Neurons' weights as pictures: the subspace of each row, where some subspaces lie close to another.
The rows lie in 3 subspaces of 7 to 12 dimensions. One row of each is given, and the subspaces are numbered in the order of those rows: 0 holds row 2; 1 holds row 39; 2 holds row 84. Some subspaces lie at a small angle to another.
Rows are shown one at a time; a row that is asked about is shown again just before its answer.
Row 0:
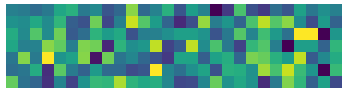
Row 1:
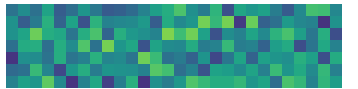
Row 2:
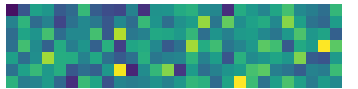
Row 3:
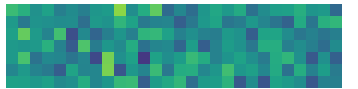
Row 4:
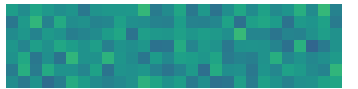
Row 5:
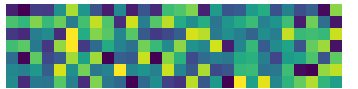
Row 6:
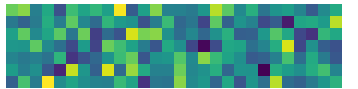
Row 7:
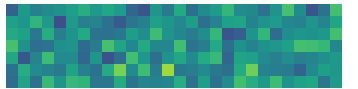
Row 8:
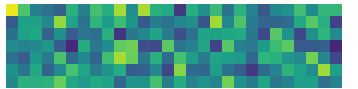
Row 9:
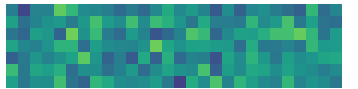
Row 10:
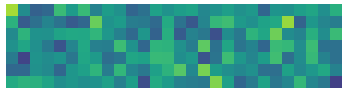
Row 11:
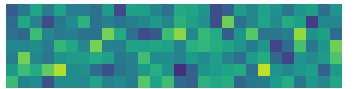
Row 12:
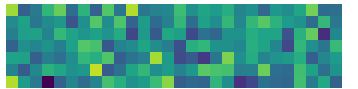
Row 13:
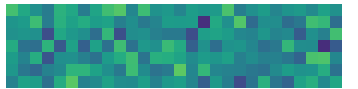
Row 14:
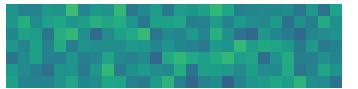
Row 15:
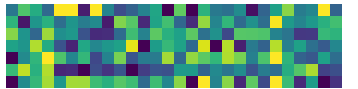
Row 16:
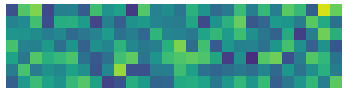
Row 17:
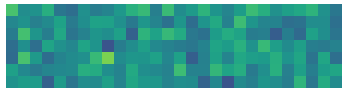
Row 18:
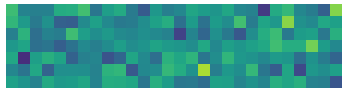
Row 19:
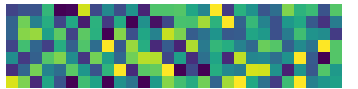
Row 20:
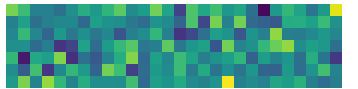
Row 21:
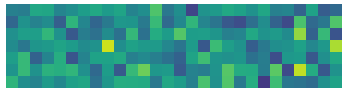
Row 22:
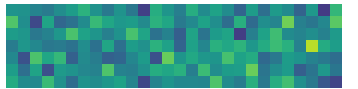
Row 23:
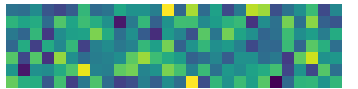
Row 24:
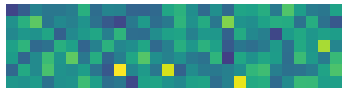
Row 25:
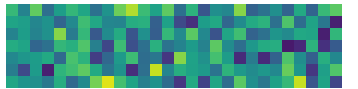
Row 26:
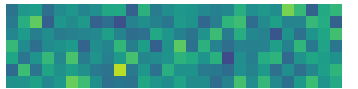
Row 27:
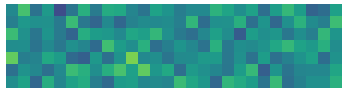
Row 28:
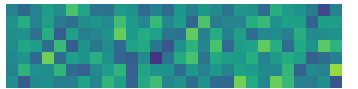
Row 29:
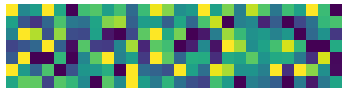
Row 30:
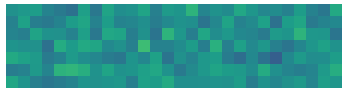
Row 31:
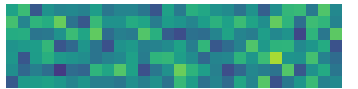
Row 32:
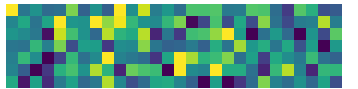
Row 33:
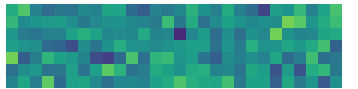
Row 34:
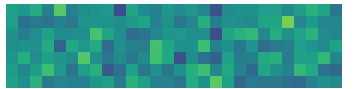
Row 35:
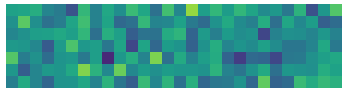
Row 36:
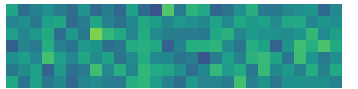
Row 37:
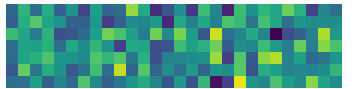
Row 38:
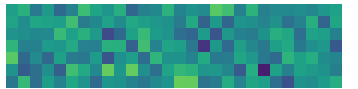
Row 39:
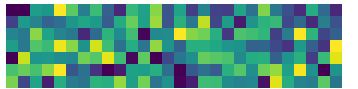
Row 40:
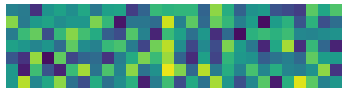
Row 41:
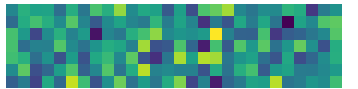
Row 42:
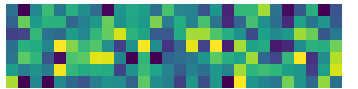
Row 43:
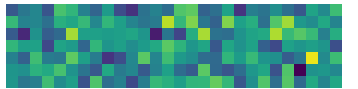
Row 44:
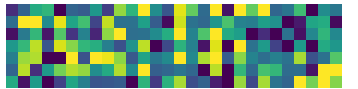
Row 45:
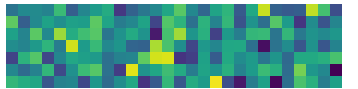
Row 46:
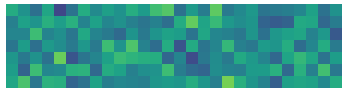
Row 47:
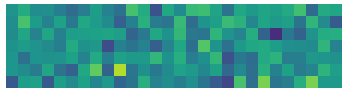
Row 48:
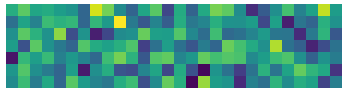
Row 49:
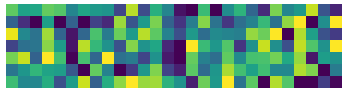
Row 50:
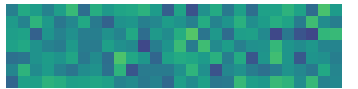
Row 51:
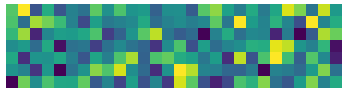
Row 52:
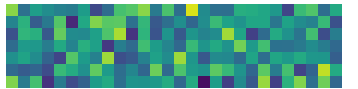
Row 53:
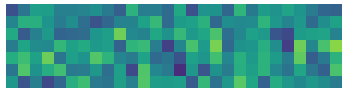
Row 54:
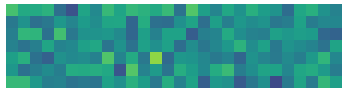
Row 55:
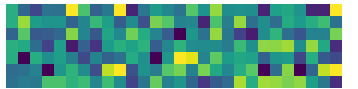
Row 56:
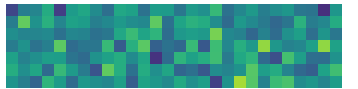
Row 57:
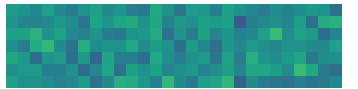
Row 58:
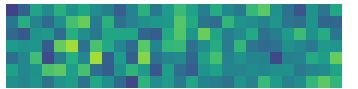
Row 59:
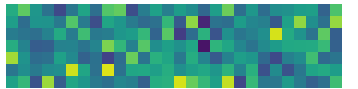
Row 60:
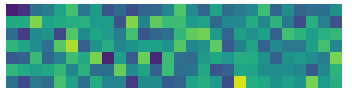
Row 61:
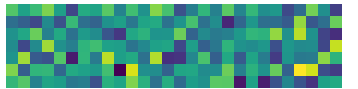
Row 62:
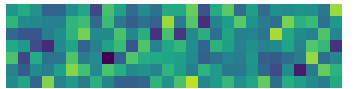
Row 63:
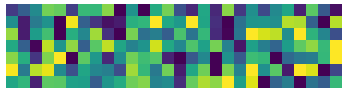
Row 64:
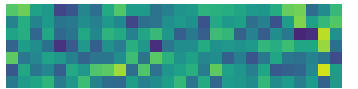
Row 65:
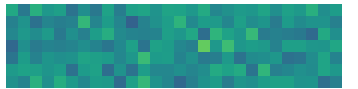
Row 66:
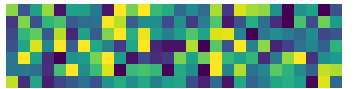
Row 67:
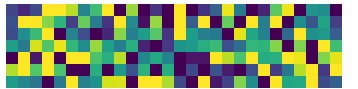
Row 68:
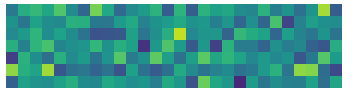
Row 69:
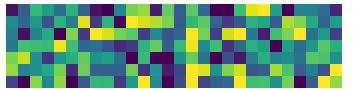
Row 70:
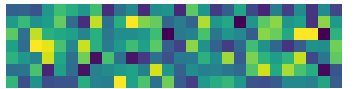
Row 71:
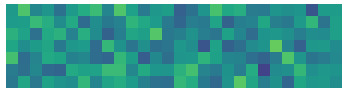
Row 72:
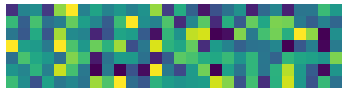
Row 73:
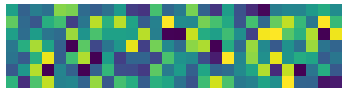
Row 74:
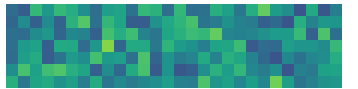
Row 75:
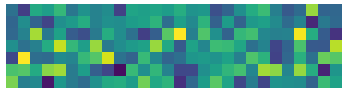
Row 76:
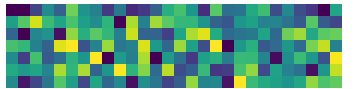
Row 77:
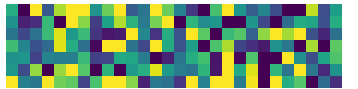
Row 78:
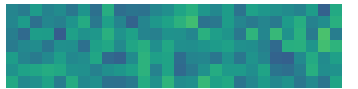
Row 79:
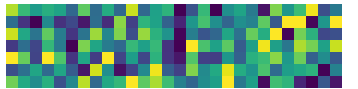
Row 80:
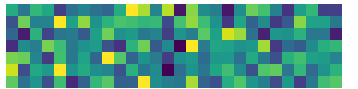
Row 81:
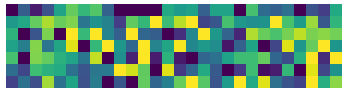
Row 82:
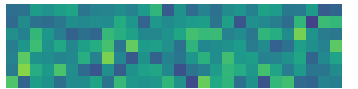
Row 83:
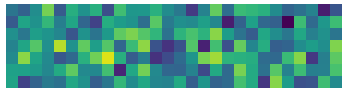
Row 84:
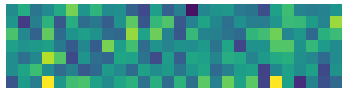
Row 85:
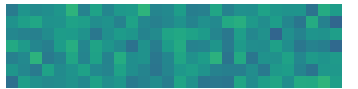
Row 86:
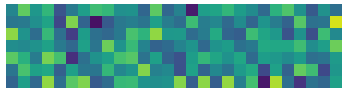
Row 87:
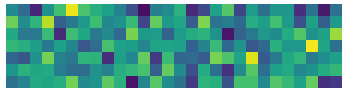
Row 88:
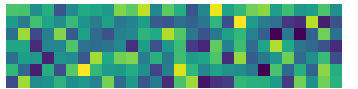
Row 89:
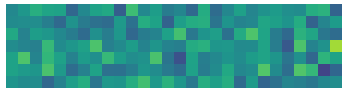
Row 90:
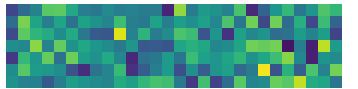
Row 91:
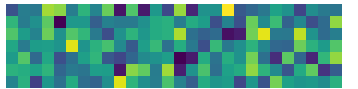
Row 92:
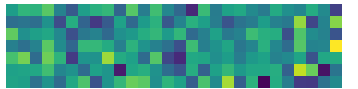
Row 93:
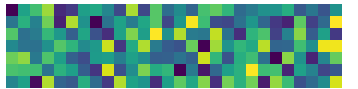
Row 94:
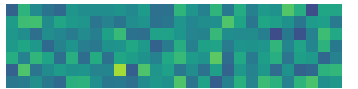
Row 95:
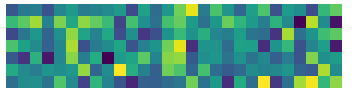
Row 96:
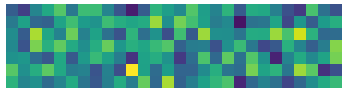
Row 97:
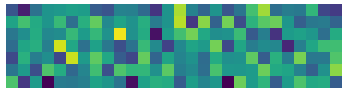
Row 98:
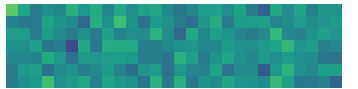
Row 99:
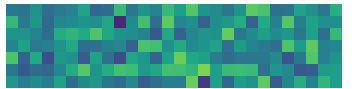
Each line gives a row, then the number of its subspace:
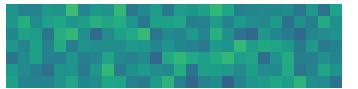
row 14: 0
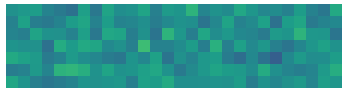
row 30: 1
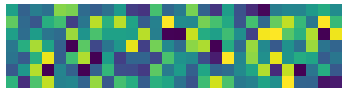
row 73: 1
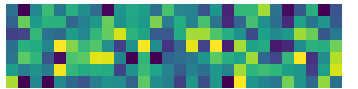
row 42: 2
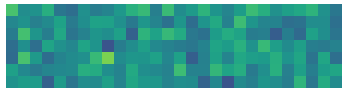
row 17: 1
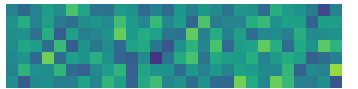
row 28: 0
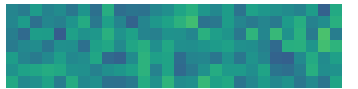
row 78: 1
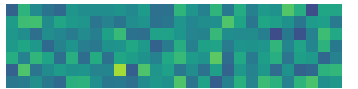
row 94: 2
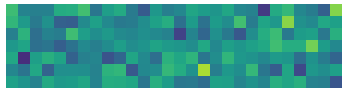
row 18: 0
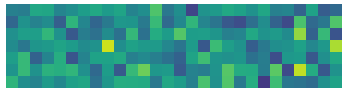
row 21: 1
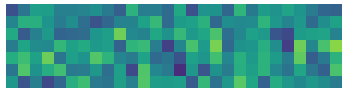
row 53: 2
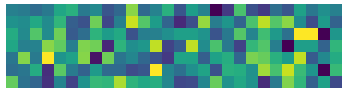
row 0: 1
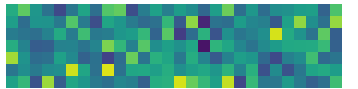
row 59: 1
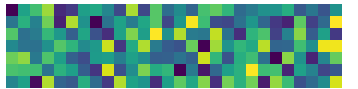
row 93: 0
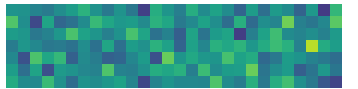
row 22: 0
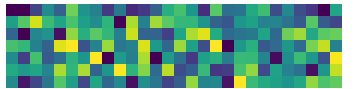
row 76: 2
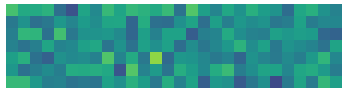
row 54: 2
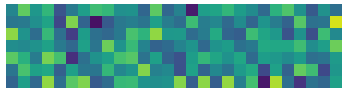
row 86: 2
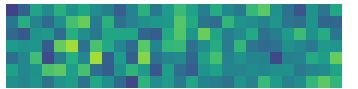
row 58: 1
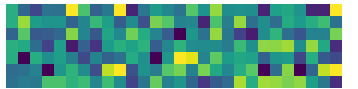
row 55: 0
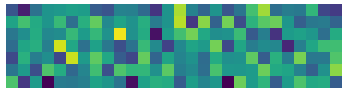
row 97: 0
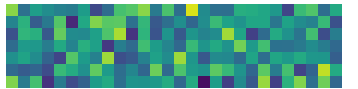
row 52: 2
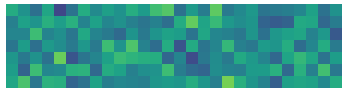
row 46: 0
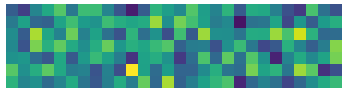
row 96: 1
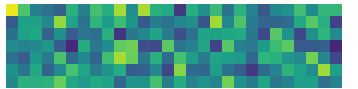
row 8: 0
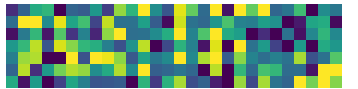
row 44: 2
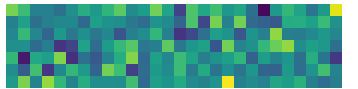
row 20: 0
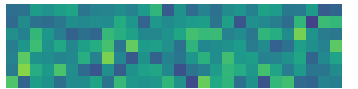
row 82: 1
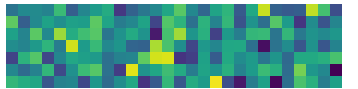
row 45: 0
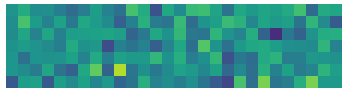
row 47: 1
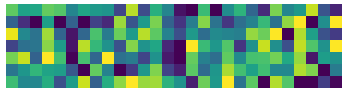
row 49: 2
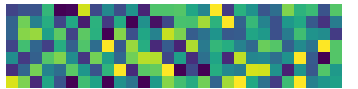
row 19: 0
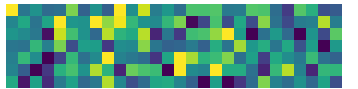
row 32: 0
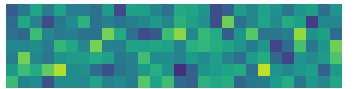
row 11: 1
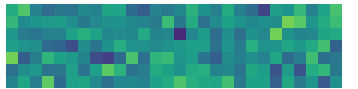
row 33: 1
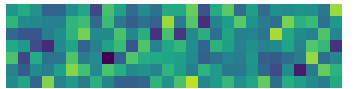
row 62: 1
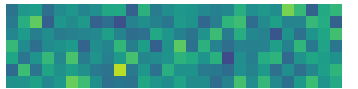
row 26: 0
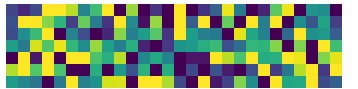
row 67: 0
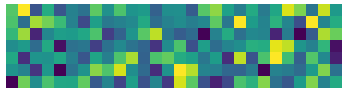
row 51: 1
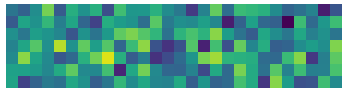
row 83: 2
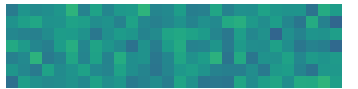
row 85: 1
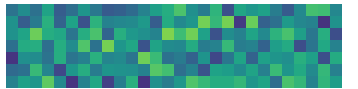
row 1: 0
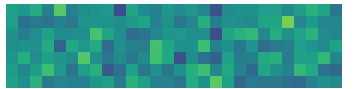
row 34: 0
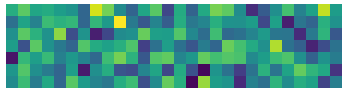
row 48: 0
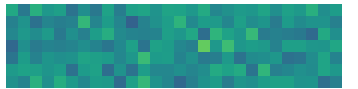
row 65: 1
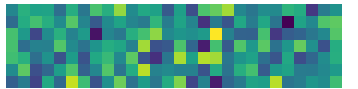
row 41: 0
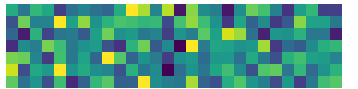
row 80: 0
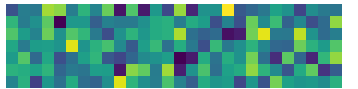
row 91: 0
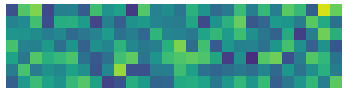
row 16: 0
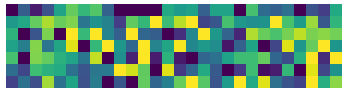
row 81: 1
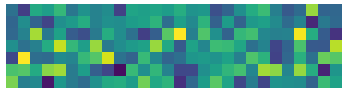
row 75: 1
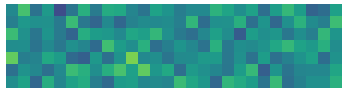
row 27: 2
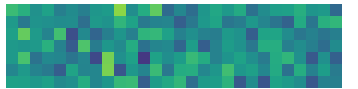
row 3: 1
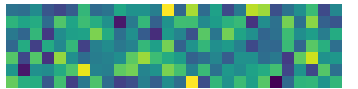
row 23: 0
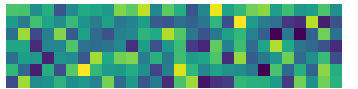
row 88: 1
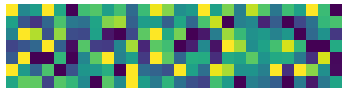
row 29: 1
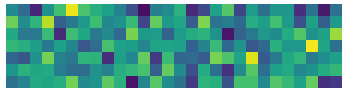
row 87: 0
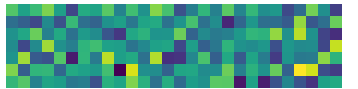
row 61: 2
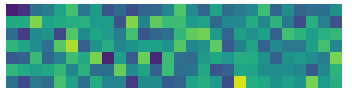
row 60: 2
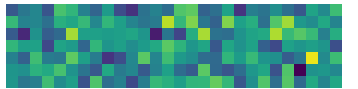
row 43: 1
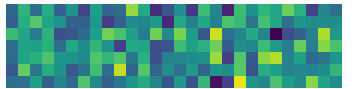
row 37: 1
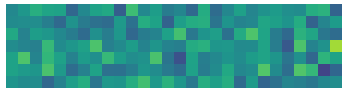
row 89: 2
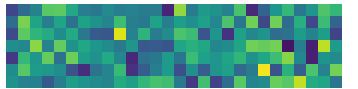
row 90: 0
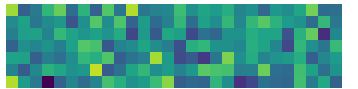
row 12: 0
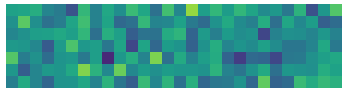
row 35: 1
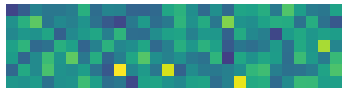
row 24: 0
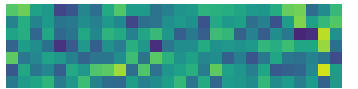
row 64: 1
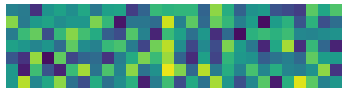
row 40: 0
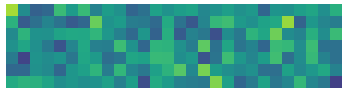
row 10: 0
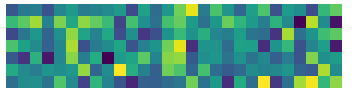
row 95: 2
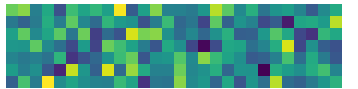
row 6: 2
